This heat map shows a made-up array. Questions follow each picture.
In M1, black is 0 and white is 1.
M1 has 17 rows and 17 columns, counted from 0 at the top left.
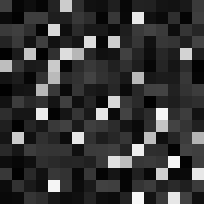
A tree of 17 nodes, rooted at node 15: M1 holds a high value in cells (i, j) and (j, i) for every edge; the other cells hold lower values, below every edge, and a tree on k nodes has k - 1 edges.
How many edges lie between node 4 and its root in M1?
1
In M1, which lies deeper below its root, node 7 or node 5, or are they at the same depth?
node 7
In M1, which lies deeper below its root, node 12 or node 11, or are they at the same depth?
node 12
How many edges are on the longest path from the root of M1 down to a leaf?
9
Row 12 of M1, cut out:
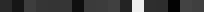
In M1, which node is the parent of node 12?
11
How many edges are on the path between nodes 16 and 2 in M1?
4
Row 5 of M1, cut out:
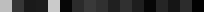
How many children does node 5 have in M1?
1
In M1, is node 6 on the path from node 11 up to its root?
yes
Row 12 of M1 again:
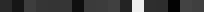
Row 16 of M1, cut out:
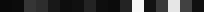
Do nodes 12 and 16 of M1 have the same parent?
yes
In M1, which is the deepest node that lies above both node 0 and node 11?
4
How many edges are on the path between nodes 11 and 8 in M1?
5
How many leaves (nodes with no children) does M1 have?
7
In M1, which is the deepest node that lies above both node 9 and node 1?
11
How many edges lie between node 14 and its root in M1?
5
